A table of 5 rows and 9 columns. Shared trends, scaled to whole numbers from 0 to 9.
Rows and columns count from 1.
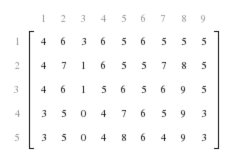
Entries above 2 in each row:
9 8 8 8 8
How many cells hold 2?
0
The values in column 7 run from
4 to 7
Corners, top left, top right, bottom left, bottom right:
4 5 3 3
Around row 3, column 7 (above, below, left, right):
7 5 5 9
